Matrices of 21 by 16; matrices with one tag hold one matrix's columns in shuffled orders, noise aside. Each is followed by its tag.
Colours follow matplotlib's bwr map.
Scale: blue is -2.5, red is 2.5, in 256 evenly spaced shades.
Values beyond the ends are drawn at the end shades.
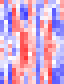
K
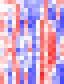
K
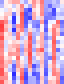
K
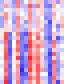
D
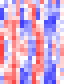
K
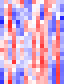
K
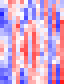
K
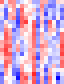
K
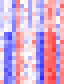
D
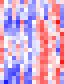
K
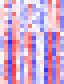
D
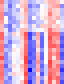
D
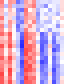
D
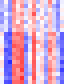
D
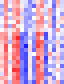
D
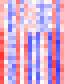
D
